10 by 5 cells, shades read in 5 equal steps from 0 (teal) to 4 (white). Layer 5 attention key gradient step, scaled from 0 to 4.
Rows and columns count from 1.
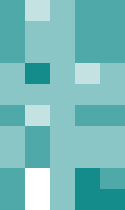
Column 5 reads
1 1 1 2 2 1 2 2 1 0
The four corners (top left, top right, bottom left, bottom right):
1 1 1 0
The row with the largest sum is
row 5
